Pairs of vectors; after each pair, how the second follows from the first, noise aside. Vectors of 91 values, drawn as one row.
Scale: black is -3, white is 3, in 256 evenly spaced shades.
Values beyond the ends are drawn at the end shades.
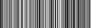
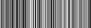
reversed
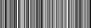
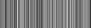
shrunk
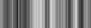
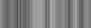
shrunk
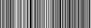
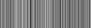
shrunk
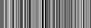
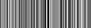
reversed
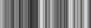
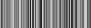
sign-scrambled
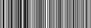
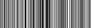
wrapped around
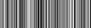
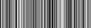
reversed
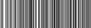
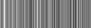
shrunk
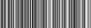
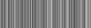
shrunk
